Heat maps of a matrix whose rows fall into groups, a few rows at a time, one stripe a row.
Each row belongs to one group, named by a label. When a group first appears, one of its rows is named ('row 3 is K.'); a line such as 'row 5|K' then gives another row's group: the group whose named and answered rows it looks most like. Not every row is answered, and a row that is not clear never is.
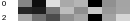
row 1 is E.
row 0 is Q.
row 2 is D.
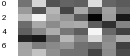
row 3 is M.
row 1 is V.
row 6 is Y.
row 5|E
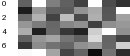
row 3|D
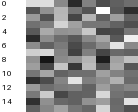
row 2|V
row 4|M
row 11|E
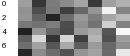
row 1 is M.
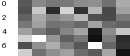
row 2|M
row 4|D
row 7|Y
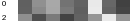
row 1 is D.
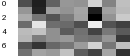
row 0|E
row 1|Q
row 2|D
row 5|Y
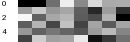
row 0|E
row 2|Y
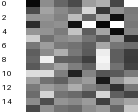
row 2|M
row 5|Y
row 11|D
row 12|M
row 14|Q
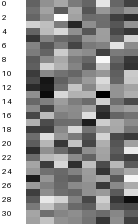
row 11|E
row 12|E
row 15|Q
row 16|M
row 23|V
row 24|D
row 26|D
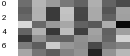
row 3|Y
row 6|Q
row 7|D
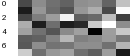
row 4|D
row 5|E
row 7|Y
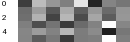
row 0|M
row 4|M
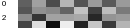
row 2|Q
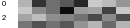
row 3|E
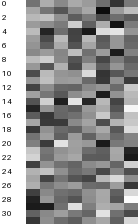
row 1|D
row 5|V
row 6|V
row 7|M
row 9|V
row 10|M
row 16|E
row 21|Y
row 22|Y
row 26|Y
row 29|E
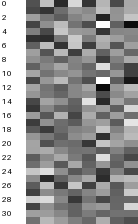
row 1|E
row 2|D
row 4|Q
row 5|E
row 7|V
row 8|D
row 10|Y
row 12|D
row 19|D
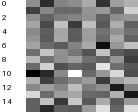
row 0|Q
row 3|V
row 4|V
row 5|V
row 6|D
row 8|Y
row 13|Y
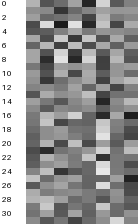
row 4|E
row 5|V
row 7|V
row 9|Q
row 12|M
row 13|M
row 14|D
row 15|Q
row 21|E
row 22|M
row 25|Y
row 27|Y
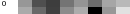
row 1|D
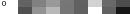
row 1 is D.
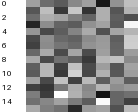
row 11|V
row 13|Q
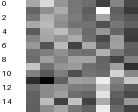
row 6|V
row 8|M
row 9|Y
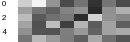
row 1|D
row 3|V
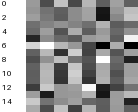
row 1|D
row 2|D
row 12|M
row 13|Q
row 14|Y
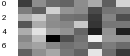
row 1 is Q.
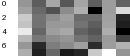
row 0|V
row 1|D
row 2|Y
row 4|Y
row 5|Y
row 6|Q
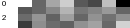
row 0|Y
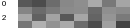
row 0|E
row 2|V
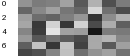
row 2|D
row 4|Q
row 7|E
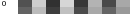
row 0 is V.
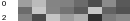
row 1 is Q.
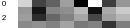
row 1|Q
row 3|M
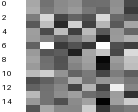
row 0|Y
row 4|V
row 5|D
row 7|E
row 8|D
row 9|D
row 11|E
